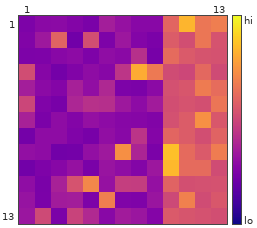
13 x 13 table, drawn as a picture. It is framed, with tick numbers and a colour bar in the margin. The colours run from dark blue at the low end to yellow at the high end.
There are no regular stripes. A vertical seam about 70% of the way across splits the table, and the right part is higher. The bottom middle is the roughest part. Overall the values sit about 40% of the way up the scale.
